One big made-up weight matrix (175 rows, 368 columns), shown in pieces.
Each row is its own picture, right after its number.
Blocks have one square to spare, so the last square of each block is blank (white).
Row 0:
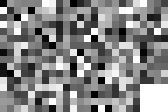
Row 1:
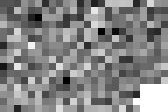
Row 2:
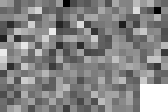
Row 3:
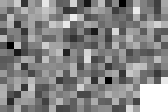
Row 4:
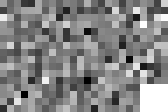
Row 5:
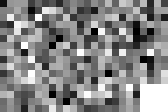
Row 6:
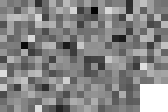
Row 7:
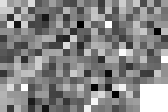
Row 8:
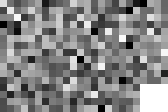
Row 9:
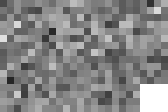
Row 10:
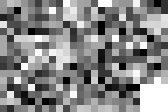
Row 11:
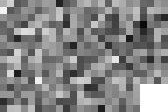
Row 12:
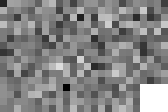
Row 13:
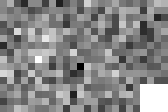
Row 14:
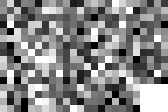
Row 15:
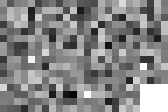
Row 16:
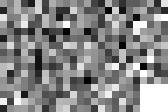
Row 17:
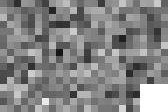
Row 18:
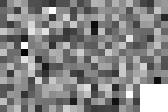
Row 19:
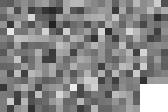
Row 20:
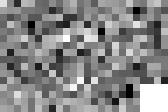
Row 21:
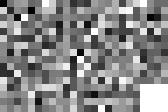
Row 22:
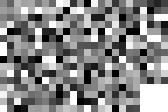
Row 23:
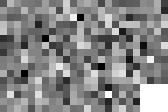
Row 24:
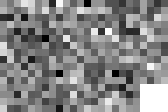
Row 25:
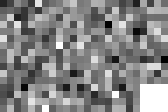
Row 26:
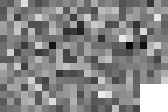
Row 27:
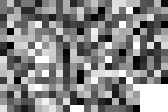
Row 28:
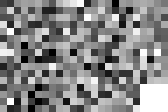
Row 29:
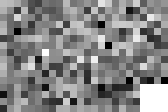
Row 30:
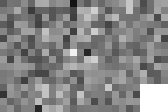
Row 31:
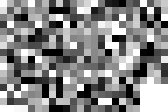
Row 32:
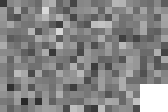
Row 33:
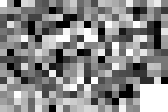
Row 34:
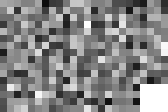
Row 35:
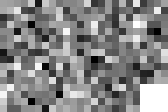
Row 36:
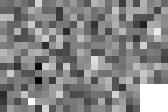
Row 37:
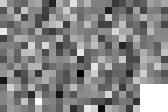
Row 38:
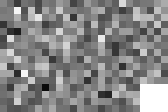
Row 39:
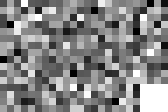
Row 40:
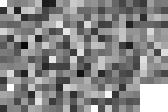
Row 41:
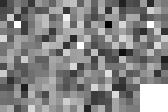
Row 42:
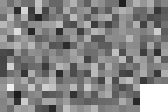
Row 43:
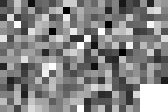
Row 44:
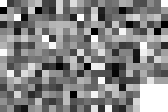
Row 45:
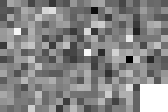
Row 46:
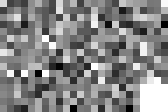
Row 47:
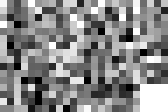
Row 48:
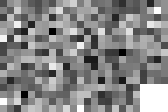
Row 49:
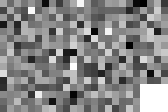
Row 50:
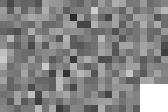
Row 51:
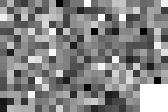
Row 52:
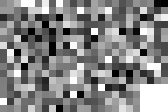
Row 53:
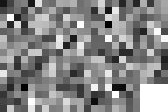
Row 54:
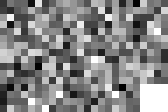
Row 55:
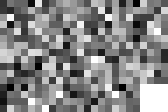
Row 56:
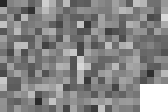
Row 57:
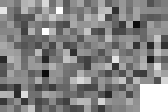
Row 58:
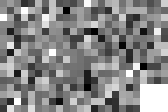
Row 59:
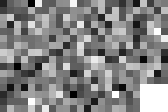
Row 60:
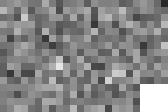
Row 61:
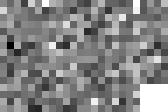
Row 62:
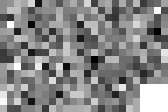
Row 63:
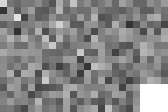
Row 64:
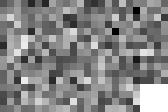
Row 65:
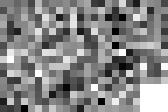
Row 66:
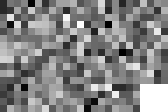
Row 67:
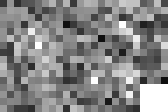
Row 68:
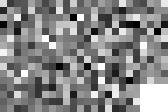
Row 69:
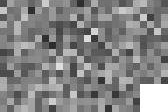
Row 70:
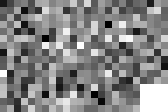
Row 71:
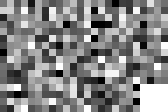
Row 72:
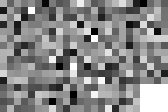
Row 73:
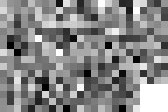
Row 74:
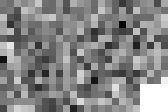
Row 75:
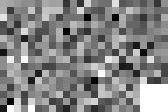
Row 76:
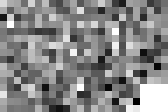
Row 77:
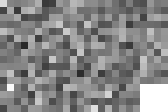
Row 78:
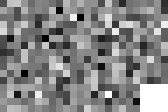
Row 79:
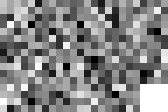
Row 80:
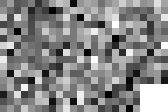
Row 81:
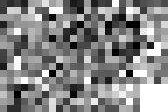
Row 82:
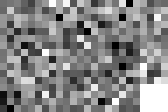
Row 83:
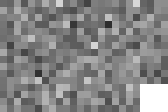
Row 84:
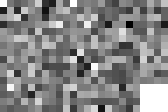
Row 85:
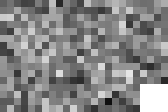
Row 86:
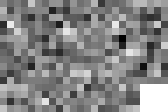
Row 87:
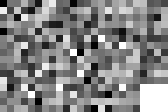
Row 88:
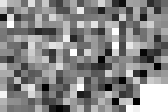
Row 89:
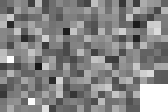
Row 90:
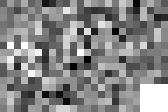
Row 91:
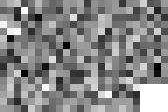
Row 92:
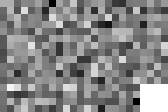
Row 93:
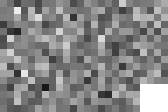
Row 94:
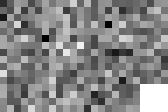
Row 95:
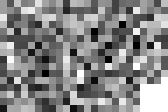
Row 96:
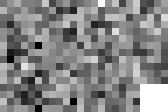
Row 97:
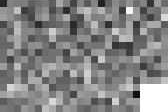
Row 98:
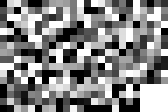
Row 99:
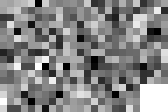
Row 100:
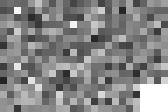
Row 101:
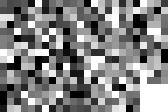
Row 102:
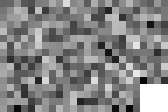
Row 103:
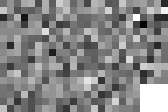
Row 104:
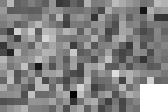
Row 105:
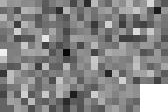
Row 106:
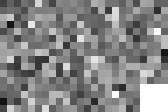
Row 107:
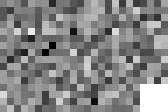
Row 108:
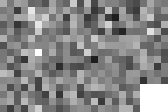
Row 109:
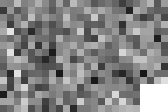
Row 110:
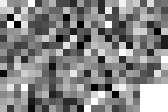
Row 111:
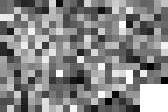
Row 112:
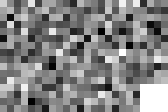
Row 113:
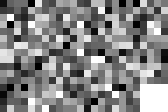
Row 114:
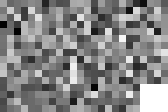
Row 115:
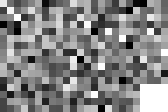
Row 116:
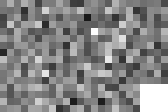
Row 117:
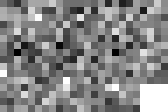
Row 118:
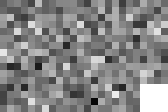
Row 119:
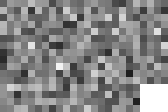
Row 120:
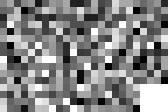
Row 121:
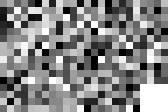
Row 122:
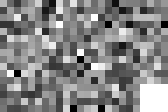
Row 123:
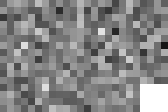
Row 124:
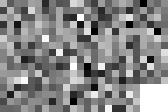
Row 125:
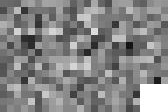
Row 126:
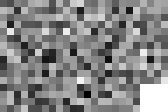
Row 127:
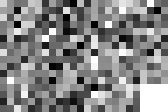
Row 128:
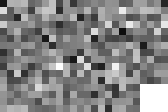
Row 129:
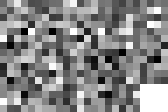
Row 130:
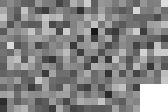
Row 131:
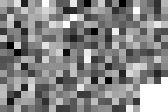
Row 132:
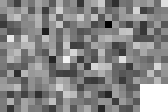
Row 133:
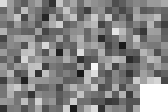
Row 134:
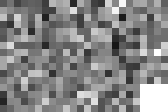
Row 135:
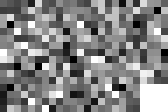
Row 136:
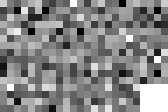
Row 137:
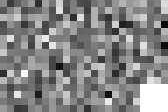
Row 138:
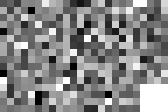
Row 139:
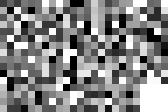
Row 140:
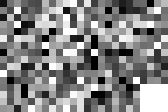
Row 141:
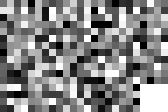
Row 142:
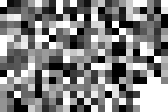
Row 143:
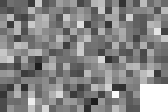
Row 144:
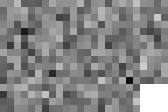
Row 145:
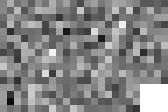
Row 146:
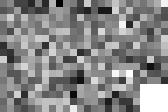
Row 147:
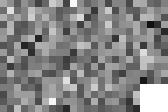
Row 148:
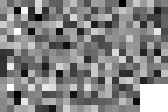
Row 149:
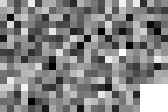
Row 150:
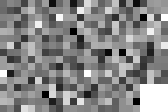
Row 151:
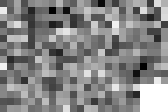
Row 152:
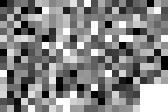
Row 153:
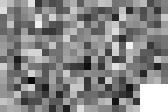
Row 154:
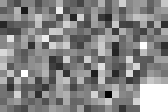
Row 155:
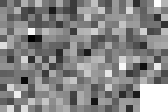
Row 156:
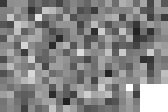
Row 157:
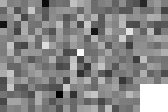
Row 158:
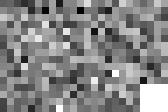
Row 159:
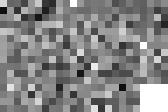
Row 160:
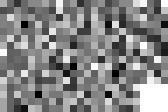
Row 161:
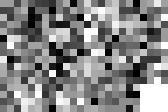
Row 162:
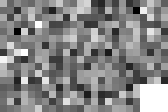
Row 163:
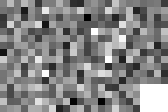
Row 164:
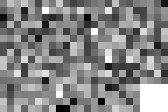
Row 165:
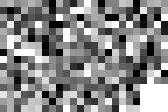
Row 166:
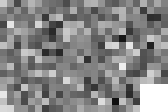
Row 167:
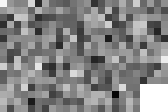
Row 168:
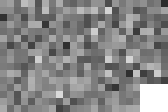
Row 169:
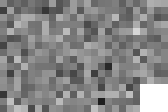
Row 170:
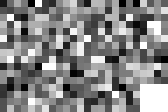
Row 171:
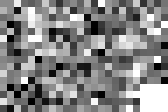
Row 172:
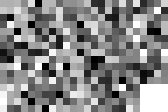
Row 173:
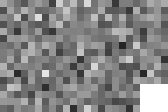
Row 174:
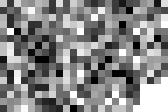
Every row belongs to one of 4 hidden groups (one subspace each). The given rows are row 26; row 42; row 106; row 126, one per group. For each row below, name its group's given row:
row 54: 106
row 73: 26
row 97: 26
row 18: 26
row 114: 42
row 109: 126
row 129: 106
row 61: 26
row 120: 126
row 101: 106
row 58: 126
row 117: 26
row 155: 26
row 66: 106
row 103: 126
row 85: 126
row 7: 106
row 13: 126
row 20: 26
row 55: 106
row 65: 26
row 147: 26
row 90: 26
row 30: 26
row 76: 26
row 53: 106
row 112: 106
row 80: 26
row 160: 42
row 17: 26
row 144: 26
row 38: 42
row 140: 106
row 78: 42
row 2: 106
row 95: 126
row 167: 106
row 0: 42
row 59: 106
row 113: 106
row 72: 42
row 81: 26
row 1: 26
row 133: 42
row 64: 26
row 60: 42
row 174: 126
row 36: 106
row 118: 106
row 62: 106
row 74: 126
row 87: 42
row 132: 42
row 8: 42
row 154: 42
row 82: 26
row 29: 26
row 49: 42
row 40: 42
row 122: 42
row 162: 26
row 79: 106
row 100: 26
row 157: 42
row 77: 42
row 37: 42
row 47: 26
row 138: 42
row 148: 42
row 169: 126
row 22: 126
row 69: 42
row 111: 126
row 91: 42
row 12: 42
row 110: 106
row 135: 106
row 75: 126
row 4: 126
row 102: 126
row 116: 126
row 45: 26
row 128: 42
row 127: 106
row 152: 106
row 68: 42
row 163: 126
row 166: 26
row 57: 126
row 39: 26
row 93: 42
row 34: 42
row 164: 126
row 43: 106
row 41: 106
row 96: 26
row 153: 26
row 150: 26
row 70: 106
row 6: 26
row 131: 26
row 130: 126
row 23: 42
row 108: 26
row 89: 106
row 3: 26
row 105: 106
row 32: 42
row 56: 42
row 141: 42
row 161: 26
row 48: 106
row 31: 26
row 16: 126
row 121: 106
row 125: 26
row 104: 126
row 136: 42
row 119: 42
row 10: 26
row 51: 126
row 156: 26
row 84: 42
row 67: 126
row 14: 126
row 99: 106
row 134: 26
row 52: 126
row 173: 42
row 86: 26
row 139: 42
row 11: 126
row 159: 42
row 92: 42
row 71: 42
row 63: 42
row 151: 26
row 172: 106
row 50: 42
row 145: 126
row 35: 106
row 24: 126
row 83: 26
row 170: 106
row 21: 42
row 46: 42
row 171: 26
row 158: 126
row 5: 26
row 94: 106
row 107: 26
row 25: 106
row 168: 126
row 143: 106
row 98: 26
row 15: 26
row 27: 126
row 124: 42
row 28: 126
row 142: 42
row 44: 42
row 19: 126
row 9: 106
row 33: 26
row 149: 106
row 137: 42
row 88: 26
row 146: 126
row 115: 42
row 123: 26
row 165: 26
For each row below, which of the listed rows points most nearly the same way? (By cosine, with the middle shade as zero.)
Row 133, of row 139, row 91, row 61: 91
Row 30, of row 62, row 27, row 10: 27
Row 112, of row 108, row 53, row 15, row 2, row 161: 2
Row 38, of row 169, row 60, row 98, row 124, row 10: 124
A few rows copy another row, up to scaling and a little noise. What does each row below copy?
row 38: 93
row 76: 88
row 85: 111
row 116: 163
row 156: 5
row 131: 3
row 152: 70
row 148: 42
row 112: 149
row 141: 71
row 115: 8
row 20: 33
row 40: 77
